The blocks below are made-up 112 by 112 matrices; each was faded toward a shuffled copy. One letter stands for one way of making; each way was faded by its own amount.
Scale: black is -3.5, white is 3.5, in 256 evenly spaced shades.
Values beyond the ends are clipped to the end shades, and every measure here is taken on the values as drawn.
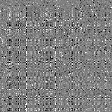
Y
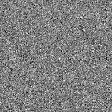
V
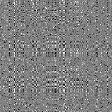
Y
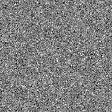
V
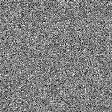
V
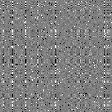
Y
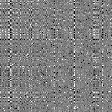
Y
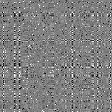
Y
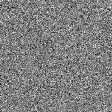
V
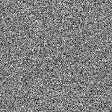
V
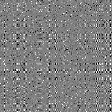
Y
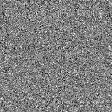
V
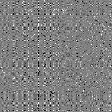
Y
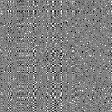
Y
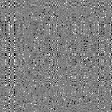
Y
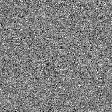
V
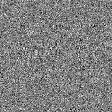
V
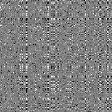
Y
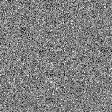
V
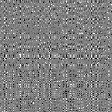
Y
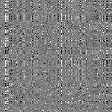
Y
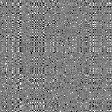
Y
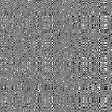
Y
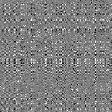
Y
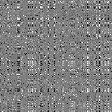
Y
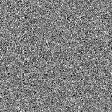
V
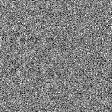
V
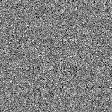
V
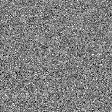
V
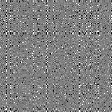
Y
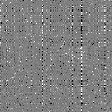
Y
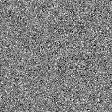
V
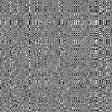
Y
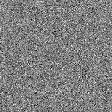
V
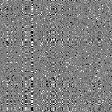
Y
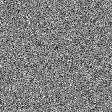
V
